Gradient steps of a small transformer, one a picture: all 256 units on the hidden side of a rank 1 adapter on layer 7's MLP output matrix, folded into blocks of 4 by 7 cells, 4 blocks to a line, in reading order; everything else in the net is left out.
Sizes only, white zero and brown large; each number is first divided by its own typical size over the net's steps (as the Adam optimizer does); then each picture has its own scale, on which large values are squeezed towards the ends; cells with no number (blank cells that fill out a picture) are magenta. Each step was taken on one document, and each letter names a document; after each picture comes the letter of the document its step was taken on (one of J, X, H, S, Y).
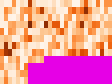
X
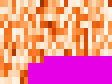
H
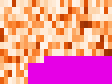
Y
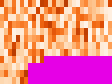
H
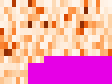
X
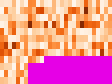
X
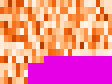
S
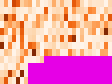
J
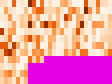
X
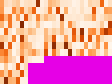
J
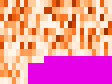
J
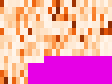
J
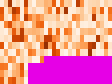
S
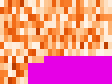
S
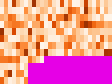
Y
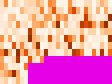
Y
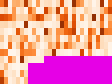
J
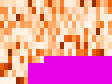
H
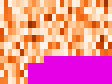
Y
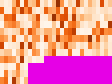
J
